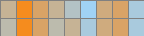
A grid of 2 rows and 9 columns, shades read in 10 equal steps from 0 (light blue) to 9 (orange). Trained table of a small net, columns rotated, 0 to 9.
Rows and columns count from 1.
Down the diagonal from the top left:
4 9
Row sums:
37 38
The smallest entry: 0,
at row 1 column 6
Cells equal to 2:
1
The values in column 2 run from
9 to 9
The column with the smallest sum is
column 6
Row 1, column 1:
4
